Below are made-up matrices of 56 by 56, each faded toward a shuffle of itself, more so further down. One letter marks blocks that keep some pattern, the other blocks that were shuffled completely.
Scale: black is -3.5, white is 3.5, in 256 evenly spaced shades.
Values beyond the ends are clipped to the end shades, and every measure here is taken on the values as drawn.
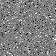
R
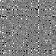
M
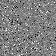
R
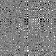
M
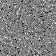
R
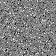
R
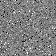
R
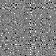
M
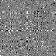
M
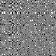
M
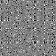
M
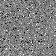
R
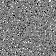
R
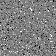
R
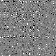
M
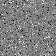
R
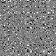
M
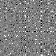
M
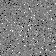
R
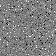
R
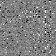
M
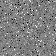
R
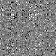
M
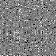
M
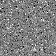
R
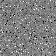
R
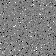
R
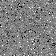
R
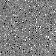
M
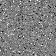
R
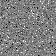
R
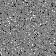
R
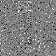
M
